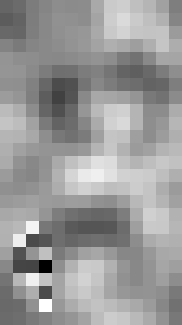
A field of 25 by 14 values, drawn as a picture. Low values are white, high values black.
Overall the values sit about 40% of the way up the scale. Values change most from cell to cell in the bottom left. In the bottom left lies a patch that is rougher than the rest. The top left is the smoothest part. The halves do not mirror each other.
